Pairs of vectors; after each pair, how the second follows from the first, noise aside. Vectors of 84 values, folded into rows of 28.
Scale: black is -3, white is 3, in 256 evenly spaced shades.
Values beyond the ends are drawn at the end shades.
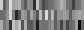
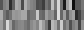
shuffled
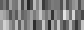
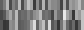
sign-scrambled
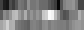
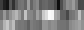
copied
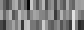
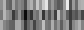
shuffled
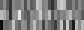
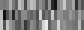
shuffled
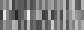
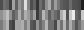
shuffled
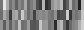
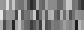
shuffled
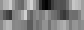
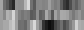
wrapped around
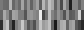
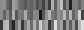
sign-scrambled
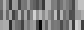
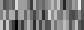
shuffled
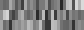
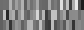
sign-scrambled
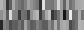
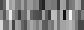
sign-scrambled
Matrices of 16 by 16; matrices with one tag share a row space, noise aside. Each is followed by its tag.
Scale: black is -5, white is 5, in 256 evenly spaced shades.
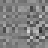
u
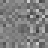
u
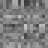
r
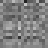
r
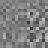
u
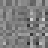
u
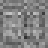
r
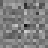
r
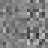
u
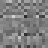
r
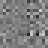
u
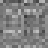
r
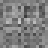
r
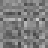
r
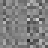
u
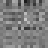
r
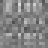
r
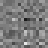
r
